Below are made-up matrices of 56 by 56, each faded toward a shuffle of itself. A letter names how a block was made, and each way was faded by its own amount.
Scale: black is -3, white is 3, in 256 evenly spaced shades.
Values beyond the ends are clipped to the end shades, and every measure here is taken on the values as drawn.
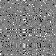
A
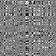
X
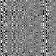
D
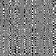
D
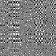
X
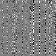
D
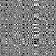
X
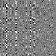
D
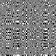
X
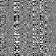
D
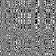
D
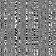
D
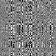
D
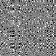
A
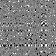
A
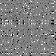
A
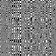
D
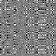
X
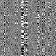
D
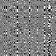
D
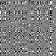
X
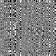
D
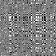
X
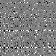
A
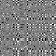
X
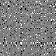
A
